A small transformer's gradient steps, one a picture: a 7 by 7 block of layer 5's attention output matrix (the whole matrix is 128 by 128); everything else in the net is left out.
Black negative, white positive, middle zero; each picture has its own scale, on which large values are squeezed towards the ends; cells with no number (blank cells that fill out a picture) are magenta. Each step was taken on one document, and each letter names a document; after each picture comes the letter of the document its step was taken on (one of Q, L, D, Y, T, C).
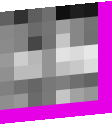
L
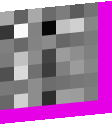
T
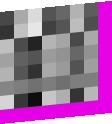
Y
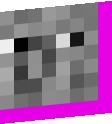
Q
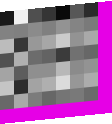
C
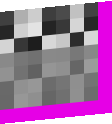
Y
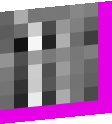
Q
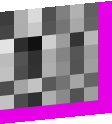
Y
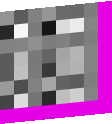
T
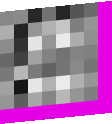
C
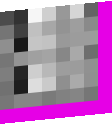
C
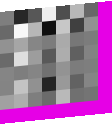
T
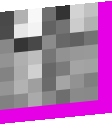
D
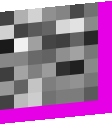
D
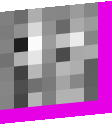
Q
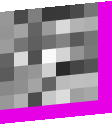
L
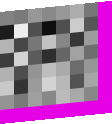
T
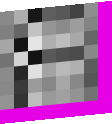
Q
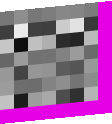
D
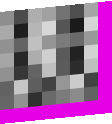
D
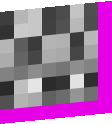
Y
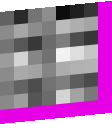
L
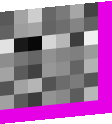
Y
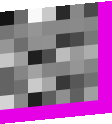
L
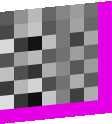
Y
